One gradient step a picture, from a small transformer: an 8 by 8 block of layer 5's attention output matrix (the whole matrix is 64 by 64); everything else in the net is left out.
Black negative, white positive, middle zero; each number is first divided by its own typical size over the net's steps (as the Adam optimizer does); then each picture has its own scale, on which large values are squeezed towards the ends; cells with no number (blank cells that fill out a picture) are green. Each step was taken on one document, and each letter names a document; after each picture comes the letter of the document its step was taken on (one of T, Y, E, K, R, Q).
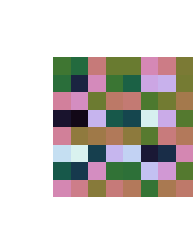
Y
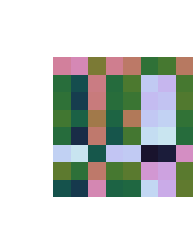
Y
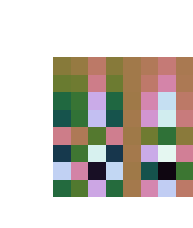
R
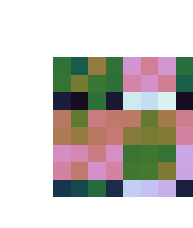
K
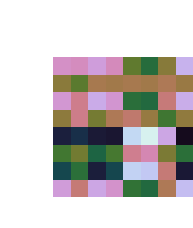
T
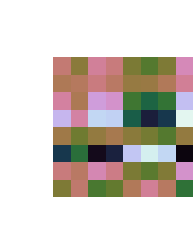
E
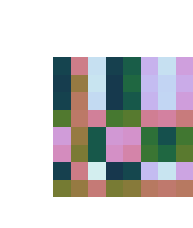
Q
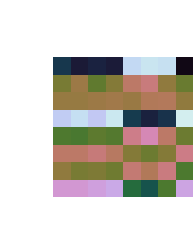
E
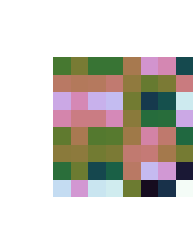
E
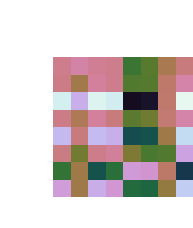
T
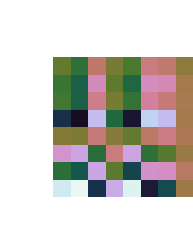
Y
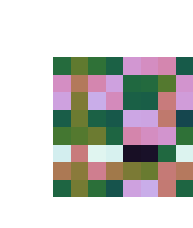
T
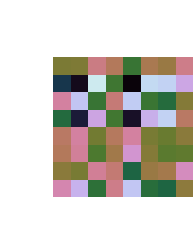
Y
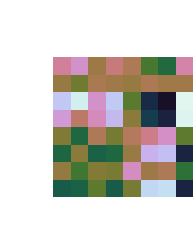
E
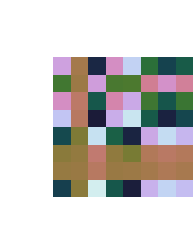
Q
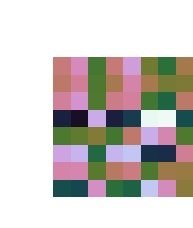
Y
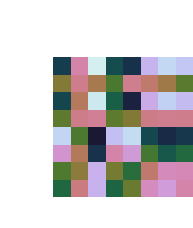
Q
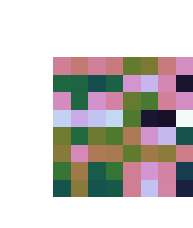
E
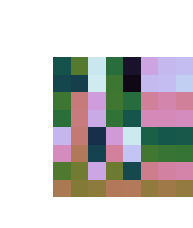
Q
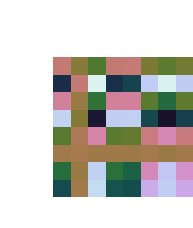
Q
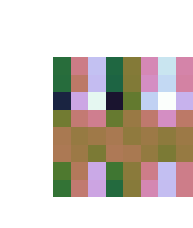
R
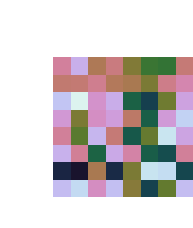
K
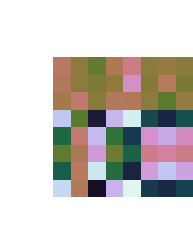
Q
